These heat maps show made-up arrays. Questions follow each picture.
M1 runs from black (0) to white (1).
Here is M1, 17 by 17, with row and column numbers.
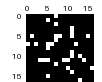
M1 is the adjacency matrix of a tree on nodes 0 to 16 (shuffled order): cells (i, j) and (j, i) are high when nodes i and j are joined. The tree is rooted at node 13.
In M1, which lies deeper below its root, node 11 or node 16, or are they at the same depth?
node 11
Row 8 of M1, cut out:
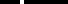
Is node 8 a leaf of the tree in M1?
yes
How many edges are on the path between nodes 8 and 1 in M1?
2
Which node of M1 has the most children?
11
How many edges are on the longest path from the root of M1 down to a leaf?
5
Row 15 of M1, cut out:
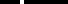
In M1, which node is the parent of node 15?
5
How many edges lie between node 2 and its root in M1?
5
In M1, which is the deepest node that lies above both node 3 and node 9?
11
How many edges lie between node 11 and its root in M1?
2
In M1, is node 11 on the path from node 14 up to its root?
yes
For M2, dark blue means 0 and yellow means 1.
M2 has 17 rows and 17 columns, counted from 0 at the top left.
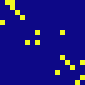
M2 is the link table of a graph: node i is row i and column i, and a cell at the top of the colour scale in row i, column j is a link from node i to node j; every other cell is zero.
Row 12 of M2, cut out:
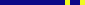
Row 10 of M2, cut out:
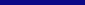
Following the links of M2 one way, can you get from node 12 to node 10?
no
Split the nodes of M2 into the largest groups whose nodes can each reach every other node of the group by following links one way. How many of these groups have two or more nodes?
3
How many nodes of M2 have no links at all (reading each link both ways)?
2
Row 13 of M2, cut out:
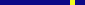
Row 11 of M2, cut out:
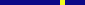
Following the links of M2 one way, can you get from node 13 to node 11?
yes
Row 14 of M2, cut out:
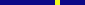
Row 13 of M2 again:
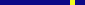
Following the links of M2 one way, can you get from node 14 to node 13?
yes
